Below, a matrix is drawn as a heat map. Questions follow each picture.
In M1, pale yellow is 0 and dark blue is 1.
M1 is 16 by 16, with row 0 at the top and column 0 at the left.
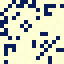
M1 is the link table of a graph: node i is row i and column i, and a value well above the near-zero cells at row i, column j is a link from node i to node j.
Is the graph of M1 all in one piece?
yes
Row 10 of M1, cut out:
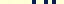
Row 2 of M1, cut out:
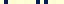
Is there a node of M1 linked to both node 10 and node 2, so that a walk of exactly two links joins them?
yes
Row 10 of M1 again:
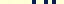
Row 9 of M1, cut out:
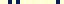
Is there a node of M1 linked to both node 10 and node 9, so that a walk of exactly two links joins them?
no
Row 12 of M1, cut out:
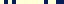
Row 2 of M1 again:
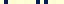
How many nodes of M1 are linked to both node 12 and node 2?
2
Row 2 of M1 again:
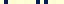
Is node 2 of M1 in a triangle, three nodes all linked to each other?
yes
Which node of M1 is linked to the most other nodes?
node 1
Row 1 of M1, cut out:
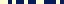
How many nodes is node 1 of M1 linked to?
9
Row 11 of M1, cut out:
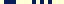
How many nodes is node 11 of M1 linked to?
6
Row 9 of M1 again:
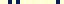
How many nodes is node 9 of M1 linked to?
3
